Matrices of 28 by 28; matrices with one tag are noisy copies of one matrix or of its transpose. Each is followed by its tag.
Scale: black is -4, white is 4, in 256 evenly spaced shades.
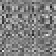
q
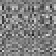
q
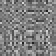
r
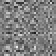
q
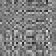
r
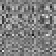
q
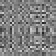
r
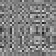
r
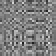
r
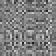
r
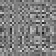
r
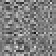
q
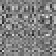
q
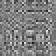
r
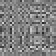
r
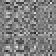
q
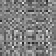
r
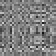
r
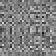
r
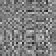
r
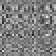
q
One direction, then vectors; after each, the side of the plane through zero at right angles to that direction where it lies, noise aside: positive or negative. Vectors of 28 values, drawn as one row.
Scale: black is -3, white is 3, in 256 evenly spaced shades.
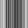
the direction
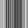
positive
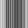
positive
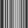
negative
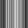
negative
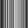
negative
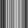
negative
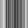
positive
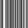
positive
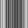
positive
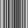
positive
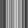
negative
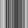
positive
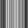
negative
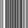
positive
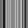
negative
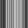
negative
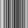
positive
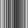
positive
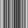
positive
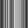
negative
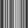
negative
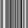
positive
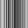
positive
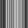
negative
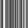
positive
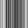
positive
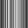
negative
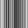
positive
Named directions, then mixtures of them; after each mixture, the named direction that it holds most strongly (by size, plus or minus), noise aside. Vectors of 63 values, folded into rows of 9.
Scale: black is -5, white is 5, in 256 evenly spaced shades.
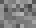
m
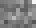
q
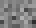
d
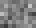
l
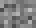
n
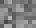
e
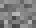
n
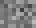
d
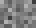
e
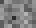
d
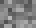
e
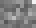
q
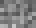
n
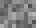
l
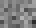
d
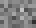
d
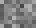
m
